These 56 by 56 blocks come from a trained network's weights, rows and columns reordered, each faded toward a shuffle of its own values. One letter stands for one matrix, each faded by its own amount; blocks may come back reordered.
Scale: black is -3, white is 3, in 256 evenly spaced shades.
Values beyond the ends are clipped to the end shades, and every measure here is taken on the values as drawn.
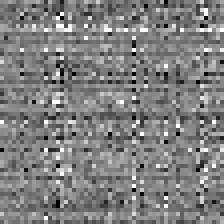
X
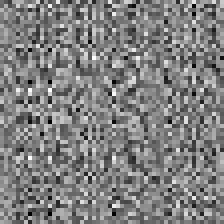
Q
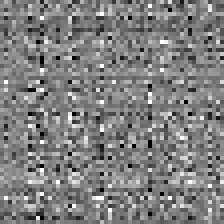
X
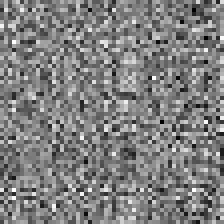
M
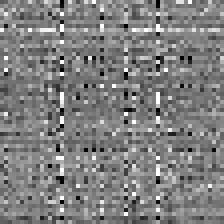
X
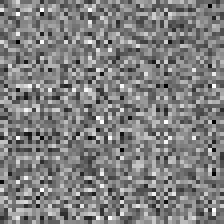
M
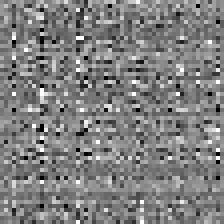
X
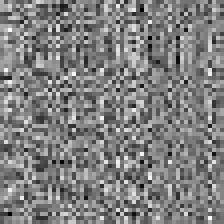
Q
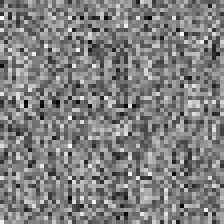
M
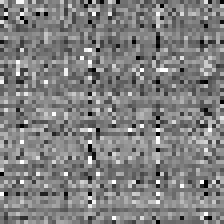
X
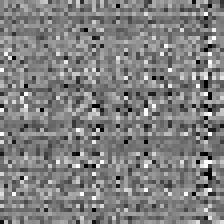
X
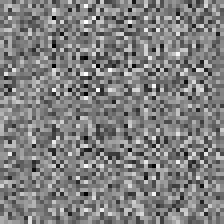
M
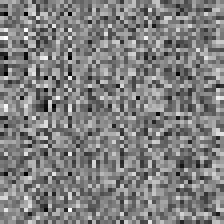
Q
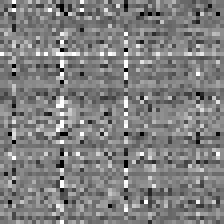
X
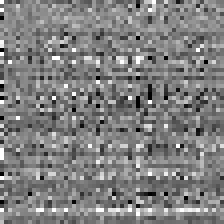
X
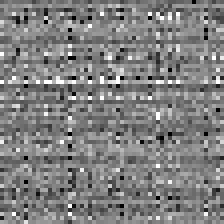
X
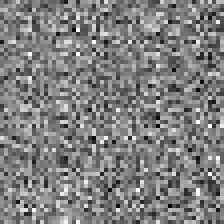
M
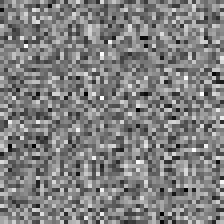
M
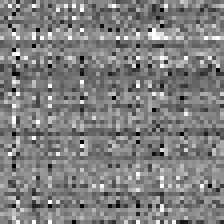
X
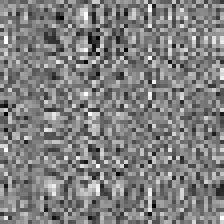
Q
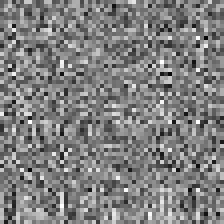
M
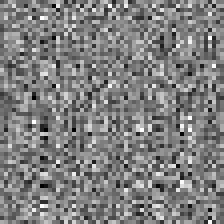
M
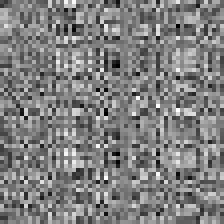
Q
